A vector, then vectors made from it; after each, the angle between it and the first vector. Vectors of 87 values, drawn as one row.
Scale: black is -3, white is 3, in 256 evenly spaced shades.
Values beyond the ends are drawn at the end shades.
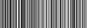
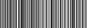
nearly parallel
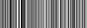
nearly parallel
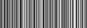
orthogonal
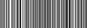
nearly opposite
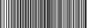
partly opposed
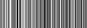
nearly opposite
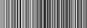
nearly opposite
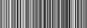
nearly opposite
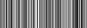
orthogonal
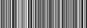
orthogonal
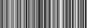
partly opposed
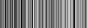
partly aligned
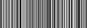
partly opposed
